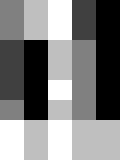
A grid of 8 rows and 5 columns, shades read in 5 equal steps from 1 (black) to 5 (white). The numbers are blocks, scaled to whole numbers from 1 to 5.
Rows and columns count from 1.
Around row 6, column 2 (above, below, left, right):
1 4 3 4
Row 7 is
5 4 5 4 4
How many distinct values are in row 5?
4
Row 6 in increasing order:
1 1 3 3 4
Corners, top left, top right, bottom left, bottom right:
3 1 5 4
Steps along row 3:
down up down down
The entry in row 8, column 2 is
4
